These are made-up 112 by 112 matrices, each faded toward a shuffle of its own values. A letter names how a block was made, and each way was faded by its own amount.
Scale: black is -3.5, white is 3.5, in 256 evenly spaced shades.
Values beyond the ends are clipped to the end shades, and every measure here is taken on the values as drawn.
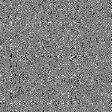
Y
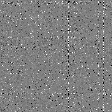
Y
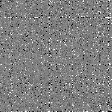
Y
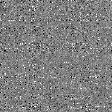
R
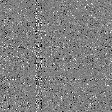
Y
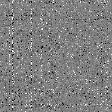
Y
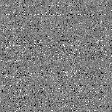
R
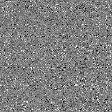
R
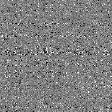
R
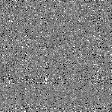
R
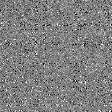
R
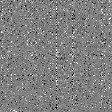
Y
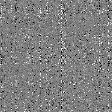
Y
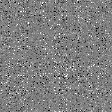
Y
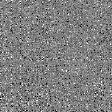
R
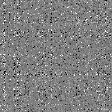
Y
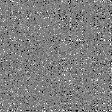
Y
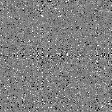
Y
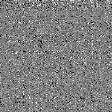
R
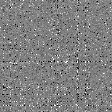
Y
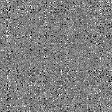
R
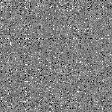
R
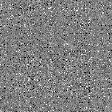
R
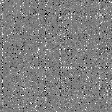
Y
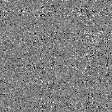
R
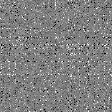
Y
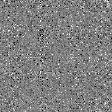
R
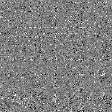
R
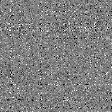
R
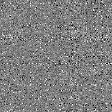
R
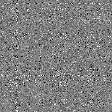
R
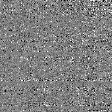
R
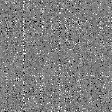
Y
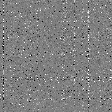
Y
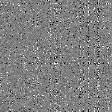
Y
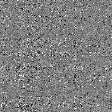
R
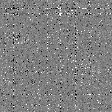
Y
